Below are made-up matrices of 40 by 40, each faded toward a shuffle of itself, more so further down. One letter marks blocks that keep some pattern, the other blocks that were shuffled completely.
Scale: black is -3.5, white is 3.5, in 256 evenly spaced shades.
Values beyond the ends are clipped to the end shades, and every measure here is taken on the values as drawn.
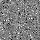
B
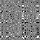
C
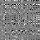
C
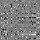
C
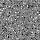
B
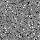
B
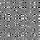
C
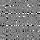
C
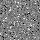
B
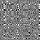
C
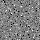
B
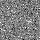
B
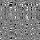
C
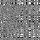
C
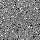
B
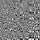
C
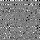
C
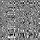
C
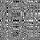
C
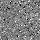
B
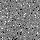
B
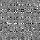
C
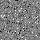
B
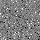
B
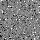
B
